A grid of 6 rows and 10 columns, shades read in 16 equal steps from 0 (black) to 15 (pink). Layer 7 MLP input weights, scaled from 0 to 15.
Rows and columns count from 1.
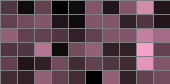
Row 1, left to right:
5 1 6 0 1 8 2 8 13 2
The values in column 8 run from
3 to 8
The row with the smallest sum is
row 1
